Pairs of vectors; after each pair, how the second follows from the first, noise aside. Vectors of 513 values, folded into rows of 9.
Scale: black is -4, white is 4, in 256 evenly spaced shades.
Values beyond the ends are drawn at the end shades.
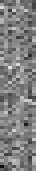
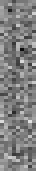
wrapped around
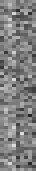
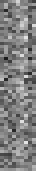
wrapped around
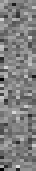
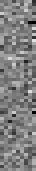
wrapped around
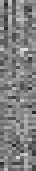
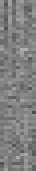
shrunk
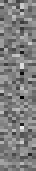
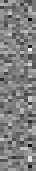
wrapped around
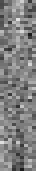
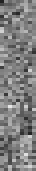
wrapped around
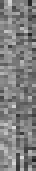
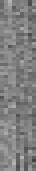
shrunk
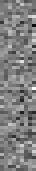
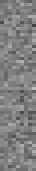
shrunk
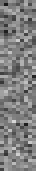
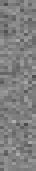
shrunk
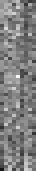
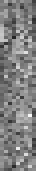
wrapped around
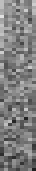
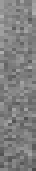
shrunk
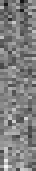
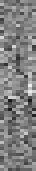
wrapped around
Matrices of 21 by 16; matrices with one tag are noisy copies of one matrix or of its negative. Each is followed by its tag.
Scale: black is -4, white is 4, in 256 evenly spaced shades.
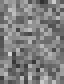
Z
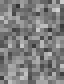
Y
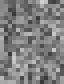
Z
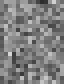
Z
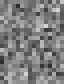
Y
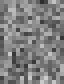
Z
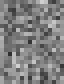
Z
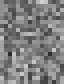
Z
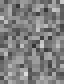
Y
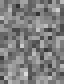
Y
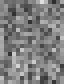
Z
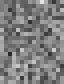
Z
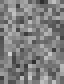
Z
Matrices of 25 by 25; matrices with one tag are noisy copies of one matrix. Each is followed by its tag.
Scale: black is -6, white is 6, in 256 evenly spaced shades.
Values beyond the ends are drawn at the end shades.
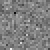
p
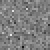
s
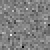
s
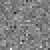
p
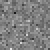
p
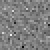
s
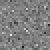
s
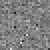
p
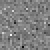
s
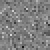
s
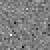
s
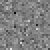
p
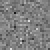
p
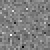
s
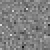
s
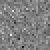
s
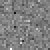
p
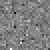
p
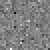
p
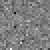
p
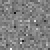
p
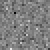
p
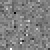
p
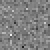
s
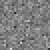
p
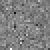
p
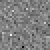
s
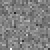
p
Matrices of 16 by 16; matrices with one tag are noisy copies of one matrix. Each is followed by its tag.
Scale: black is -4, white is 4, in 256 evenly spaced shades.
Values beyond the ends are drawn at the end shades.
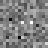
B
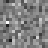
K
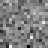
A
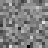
A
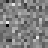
K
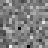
A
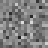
B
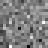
A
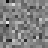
K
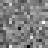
A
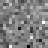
A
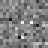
B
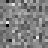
K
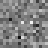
B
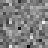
A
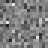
K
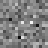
B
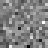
A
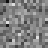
K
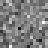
A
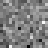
A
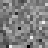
A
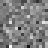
A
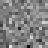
A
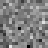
A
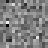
K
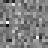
K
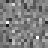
K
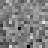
A
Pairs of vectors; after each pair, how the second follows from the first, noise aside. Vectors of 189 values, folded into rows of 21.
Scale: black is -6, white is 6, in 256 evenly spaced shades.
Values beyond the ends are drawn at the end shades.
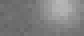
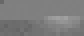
partly zeroed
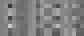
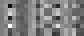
scaled up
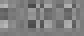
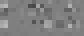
partly zeroed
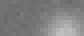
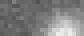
scaled up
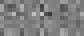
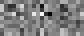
scaled up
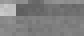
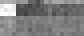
scaled up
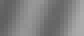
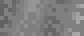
partly zeroed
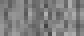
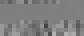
partly zeroed
